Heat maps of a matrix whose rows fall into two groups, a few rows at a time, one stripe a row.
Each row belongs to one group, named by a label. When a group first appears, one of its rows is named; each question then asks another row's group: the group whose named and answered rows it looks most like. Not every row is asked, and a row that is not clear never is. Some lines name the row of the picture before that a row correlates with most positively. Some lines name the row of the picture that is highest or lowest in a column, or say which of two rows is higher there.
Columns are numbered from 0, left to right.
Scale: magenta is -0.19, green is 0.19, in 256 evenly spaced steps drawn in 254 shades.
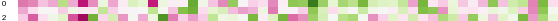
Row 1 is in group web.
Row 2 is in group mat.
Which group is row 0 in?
web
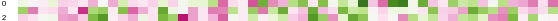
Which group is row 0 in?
web
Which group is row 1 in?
mat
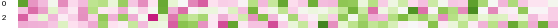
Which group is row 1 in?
mat
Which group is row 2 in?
web
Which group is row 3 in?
web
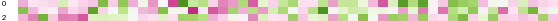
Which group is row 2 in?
web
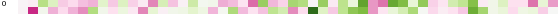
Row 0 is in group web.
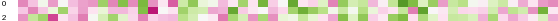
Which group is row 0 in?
web
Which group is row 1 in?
web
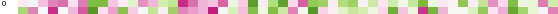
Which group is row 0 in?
mat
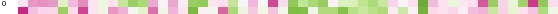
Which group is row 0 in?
web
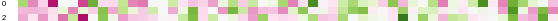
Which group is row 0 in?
mat
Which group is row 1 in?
web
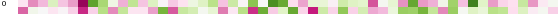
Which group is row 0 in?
mat
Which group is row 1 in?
web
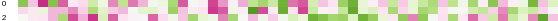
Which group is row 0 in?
mat
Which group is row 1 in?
mat
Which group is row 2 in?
web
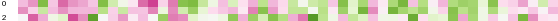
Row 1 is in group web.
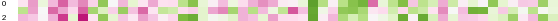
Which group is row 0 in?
web
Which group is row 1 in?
mat
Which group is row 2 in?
web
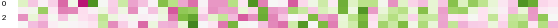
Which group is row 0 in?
mat
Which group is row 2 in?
web
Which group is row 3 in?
web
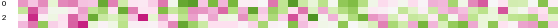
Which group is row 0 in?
web
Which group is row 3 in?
web
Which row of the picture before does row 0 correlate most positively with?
3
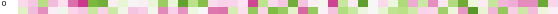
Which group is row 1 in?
mat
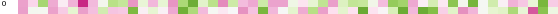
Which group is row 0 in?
web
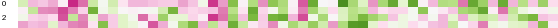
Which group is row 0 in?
mat
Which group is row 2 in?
mat
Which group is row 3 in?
web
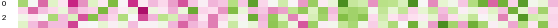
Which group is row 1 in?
web
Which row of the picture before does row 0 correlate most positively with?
0
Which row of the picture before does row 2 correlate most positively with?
2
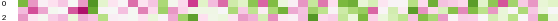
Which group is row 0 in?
mat
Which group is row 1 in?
mat
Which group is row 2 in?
web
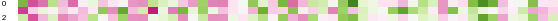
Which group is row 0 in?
mat
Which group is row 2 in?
mat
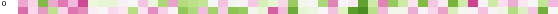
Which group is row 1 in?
web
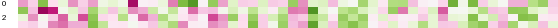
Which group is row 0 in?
web
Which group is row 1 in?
mat
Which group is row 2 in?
mat
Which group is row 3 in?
mat
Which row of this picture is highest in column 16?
0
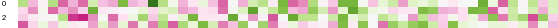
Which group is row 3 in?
web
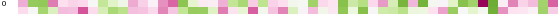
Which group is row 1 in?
web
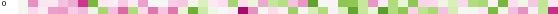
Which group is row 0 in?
mat
